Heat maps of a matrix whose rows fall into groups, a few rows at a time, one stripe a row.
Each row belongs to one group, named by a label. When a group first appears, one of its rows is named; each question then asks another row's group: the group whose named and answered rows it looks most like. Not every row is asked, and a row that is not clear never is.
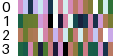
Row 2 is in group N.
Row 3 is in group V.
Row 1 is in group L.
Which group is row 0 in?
N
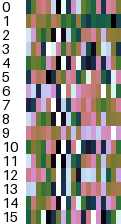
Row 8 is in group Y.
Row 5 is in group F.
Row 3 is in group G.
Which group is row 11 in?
Y
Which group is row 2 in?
Y
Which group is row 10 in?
L
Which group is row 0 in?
L
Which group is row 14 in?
L
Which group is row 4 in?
L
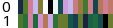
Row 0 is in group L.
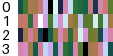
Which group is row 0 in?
L
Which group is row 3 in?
G
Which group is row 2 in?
F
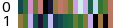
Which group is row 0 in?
F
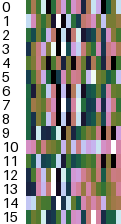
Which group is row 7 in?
L
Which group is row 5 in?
F
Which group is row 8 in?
L
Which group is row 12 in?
L
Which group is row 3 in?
L
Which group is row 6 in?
L
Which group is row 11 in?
V
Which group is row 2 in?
L
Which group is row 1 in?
Y
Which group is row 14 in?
Y
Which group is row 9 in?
V
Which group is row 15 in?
F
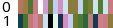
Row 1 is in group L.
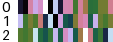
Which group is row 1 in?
Y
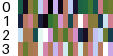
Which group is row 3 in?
N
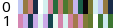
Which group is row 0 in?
G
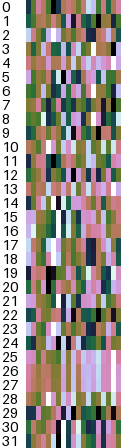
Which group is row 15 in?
Y
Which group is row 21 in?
Y
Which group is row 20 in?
F
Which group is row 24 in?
L
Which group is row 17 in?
G
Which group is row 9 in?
V
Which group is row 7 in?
V
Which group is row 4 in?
N
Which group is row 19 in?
F
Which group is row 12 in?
V
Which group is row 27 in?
N
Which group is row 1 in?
V
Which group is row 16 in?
Y
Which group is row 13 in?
N
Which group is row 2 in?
G
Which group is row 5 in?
Y
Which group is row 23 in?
G
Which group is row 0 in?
F
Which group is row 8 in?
F
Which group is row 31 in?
L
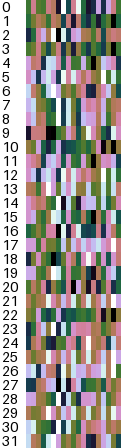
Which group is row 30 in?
Y
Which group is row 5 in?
N
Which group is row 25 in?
N
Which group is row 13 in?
N
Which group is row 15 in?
G
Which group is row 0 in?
L
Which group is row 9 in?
F
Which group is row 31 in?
G
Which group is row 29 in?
N
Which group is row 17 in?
N
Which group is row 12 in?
N
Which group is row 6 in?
G
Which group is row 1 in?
V
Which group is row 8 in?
Y
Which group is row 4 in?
G
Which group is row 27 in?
L
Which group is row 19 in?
G
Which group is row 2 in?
L
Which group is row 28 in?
Y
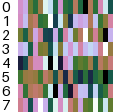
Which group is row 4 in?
L
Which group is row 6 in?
Y
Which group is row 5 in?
V
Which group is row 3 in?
N
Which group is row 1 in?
Y
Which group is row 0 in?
G
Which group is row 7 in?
N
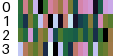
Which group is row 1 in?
L
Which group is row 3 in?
Y
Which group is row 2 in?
V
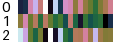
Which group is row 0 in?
L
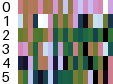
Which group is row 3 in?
G
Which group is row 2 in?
V
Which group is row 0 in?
N
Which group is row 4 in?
V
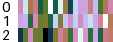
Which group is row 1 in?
N
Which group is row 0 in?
Y
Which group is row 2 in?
F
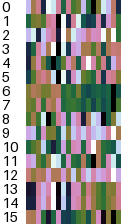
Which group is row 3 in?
L
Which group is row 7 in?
V
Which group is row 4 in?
F
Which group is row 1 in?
L
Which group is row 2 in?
N
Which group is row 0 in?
G
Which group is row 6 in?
V
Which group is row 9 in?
N
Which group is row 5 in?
L
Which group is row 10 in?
F
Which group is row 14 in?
L
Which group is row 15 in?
V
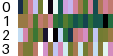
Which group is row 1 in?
V
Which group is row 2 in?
Y
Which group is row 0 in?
L
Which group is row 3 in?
N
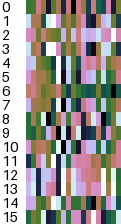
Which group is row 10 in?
Y
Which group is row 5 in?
Y
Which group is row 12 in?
N
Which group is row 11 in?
L
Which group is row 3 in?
G
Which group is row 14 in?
G
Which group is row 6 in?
V
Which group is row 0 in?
V
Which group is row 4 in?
Y
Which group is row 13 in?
N
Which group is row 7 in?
Y
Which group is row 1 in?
G
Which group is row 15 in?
F
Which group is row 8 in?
F
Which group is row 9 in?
L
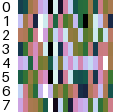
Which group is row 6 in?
G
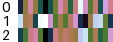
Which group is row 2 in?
F
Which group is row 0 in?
F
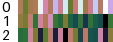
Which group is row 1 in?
V
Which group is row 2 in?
V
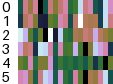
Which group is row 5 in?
G
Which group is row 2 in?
Y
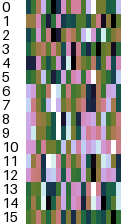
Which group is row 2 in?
F
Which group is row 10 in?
N
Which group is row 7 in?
G
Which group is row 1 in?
V
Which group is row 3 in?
V
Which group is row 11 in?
G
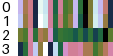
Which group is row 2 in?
V
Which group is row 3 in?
L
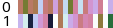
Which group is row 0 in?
N
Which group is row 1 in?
N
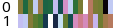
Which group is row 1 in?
Y
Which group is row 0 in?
F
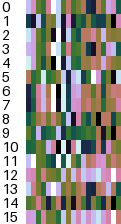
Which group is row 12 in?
N
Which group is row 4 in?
Y
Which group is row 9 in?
V
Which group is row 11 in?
Y
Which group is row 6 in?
L
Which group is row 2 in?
Y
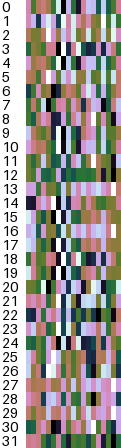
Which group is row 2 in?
N
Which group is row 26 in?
G
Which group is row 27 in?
N
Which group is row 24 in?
L
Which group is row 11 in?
F
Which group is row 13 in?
N
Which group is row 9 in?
Y
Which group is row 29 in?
N
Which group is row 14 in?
L
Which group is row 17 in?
Y
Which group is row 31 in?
V
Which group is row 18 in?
L
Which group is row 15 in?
Y
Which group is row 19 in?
Y
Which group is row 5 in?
N
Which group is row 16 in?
N
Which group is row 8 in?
F
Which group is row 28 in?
G
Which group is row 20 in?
F
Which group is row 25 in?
G
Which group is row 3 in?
L
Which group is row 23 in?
Y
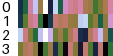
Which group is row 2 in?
G
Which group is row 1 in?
F
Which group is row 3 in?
V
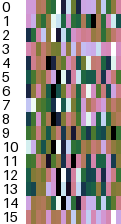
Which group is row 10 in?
Y
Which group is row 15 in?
N
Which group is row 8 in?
F
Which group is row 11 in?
V
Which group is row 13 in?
L
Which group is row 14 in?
Y
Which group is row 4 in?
F
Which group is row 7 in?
Y
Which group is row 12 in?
L
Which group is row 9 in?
V
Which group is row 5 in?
L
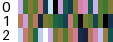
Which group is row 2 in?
G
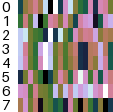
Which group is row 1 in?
F
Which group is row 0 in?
L
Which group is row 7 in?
V
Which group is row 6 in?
N
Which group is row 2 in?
Y
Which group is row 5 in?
F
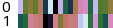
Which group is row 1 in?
F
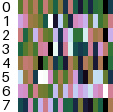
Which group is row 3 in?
L
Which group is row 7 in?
V
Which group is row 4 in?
V
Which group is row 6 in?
N
